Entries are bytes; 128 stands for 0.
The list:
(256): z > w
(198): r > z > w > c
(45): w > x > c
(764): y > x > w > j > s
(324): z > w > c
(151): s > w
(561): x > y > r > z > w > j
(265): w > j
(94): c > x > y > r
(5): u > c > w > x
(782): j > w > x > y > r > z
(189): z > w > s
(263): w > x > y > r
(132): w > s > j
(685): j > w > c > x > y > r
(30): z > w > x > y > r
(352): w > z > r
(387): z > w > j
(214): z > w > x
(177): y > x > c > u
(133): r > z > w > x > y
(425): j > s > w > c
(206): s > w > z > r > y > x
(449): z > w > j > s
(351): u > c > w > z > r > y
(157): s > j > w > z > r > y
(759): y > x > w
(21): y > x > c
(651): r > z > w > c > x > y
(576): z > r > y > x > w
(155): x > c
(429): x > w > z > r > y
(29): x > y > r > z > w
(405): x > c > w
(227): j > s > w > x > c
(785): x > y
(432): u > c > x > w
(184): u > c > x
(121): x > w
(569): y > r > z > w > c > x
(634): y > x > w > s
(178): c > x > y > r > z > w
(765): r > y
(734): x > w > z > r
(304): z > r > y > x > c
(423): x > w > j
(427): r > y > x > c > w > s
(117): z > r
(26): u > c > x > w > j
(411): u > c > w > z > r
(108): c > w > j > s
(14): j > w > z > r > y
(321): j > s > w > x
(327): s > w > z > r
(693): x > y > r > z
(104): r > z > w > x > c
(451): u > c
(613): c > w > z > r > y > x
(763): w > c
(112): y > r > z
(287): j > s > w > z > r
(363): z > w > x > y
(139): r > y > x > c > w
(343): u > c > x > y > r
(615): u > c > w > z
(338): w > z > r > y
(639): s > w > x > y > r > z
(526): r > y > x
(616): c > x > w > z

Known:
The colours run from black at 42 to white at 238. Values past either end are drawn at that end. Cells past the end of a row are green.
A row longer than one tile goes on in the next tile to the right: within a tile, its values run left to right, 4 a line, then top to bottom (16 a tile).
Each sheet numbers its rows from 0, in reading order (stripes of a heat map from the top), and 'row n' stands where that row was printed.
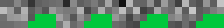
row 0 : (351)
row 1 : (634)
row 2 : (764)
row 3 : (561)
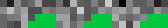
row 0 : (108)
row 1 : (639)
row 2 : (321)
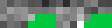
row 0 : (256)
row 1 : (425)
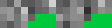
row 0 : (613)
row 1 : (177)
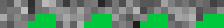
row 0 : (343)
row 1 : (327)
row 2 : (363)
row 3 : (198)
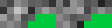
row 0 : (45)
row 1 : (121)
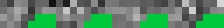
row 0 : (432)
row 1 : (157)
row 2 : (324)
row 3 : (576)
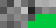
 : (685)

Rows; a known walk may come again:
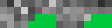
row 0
(639)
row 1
(256)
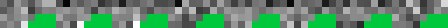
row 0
(427)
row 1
(132)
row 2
(425)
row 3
(764)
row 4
(327)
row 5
(321)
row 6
(387)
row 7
(263)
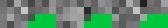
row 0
(112)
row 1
(651)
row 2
(765)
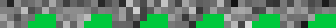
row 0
(634)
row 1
(189)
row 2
(782)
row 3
(759)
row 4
(227)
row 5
(214)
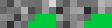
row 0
(785)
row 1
(21)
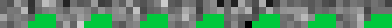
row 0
(343)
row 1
(151)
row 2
(613)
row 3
(184)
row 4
(423)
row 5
(324)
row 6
(763)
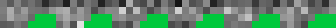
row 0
(352)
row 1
(287)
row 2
(157)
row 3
(449)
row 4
(615)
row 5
(429)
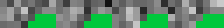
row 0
(133)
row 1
(432)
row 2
(405)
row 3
(94)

